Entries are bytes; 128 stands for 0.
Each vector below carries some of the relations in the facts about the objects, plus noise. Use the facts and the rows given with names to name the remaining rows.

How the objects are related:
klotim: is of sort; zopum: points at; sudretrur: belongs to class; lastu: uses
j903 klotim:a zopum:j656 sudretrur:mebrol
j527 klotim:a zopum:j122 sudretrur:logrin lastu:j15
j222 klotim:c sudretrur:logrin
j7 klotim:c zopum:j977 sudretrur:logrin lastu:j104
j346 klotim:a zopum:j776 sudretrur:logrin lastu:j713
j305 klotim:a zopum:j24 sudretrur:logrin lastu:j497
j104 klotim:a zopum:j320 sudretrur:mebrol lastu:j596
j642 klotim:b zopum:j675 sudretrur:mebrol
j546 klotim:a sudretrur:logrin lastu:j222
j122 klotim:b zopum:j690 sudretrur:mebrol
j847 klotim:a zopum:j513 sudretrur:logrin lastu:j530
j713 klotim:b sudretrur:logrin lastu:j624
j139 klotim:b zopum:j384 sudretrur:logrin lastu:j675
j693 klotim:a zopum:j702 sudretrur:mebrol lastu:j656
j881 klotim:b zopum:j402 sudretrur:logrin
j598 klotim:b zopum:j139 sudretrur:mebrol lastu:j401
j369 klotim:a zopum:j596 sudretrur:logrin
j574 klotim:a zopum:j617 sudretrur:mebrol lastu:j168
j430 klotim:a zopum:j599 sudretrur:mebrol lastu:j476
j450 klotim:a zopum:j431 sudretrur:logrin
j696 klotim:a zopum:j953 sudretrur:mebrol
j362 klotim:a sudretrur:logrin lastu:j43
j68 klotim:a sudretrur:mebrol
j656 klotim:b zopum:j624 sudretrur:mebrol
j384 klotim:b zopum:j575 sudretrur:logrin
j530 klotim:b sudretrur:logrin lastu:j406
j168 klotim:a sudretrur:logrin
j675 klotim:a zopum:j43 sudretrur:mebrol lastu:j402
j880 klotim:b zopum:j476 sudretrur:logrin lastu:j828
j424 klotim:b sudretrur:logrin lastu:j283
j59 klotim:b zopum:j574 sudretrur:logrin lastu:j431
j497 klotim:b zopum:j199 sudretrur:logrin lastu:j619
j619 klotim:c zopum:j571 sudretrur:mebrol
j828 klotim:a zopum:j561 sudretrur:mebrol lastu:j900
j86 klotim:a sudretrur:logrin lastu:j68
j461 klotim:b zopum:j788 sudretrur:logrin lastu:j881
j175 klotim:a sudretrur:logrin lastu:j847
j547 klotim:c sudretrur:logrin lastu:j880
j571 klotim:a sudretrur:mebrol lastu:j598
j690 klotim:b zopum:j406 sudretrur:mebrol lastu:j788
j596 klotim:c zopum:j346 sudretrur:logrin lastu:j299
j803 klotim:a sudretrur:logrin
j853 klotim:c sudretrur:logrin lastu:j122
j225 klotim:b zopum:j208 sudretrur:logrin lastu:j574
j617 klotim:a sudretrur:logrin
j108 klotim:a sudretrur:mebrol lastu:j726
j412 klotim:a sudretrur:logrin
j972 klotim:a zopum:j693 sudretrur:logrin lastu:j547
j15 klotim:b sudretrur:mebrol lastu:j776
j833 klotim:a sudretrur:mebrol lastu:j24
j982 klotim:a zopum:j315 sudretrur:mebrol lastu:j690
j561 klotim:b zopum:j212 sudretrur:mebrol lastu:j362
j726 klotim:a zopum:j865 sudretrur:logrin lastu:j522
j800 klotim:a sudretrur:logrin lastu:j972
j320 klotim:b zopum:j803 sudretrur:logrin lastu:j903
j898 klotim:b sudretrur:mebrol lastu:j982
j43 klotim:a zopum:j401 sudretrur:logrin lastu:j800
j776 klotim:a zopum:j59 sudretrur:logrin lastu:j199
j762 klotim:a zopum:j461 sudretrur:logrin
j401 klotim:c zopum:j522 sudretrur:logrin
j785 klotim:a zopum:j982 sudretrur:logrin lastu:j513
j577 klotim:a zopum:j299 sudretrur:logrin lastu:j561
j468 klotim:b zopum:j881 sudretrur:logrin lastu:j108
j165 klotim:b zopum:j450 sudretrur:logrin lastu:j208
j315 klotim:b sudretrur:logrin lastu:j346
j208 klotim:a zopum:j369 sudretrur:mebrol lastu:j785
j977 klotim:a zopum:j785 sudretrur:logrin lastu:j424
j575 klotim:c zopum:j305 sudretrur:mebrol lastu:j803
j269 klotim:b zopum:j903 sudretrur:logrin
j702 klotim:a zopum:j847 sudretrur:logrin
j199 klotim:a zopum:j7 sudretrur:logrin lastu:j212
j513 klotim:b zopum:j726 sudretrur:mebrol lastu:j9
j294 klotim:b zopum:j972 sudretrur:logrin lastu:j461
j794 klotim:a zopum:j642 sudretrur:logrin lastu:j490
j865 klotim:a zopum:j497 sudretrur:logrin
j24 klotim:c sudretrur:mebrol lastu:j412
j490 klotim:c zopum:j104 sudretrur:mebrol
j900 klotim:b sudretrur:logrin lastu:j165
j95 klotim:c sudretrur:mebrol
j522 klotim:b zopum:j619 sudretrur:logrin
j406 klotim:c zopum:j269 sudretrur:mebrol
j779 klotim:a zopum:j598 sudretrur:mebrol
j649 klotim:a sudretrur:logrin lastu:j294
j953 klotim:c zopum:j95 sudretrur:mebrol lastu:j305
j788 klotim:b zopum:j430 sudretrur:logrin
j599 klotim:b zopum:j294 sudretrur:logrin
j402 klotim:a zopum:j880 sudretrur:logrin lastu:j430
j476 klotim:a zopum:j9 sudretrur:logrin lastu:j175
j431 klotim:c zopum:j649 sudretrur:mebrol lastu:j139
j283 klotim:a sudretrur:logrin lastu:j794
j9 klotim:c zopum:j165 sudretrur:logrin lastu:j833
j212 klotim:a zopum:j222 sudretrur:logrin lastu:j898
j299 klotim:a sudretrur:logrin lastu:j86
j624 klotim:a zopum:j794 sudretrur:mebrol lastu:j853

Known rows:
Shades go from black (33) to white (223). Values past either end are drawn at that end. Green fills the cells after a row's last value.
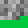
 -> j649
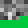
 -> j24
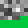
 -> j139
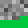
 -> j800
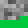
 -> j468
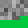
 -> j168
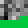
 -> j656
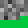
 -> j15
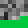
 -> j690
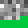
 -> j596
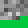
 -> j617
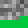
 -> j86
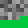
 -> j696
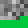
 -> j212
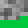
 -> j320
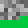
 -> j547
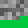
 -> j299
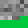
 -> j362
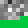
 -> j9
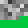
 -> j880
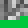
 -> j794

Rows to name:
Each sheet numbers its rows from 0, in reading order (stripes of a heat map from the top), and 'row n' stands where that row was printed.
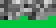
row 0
j624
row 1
j122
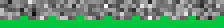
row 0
j208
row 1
j269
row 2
j847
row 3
j972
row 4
j108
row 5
j7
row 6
j402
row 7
j430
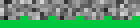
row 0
j642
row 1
j305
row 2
j561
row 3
j574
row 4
j431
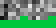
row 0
j406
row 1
j401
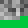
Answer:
j776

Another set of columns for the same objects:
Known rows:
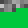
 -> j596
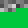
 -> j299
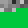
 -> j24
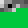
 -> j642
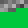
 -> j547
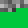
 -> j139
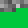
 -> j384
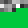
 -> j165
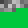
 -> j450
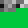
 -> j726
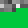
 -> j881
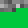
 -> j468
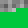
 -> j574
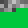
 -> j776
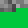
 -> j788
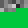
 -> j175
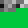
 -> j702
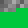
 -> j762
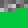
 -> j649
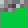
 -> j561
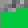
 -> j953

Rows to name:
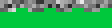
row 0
j675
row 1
j530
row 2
j513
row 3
j575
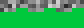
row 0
j43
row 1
j982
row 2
j690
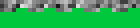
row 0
j199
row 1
j598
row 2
j693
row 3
j490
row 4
j315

